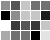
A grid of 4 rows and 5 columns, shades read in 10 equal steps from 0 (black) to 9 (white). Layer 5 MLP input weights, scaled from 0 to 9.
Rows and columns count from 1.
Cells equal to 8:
1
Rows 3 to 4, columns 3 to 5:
3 2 7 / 4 0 8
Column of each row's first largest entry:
3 3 1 5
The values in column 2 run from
2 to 5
